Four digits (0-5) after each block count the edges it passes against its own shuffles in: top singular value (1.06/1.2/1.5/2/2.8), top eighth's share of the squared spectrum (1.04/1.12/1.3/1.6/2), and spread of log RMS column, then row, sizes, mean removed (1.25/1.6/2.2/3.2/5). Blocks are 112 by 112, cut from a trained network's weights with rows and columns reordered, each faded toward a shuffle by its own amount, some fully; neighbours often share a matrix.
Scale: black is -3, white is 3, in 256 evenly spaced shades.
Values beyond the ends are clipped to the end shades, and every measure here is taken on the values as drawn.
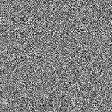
4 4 1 2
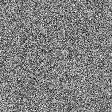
0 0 0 0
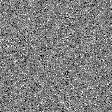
3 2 0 0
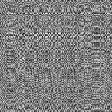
5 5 0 4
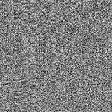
4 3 0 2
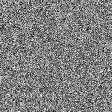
2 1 0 0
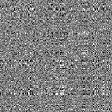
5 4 3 3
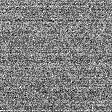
3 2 0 1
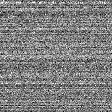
4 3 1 2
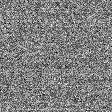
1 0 0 0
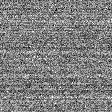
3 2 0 1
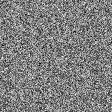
0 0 0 0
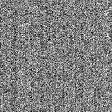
3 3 0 2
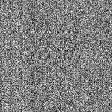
3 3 0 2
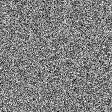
2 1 0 0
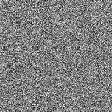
4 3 1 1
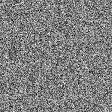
0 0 0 0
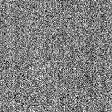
3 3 0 2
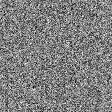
1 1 0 0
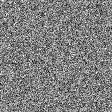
0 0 0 0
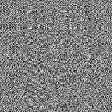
5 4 1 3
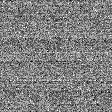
3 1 0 1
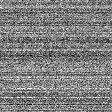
5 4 1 3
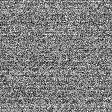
3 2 0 0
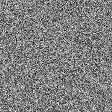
0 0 0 0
